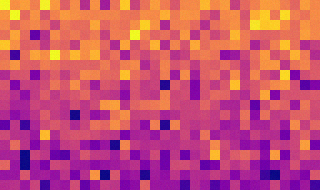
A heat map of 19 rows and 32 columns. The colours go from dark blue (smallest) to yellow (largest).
Grain: fine. Histogram: bell-shaped. Slope: up to the top. Average level on the scale: 50%. Stripes: none.
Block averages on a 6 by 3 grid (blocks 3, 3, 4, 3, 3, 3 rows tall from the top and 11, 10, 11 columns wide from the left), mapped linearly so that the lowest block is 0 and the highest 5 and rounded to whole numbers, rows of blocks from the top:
555
444
323
132
112
000
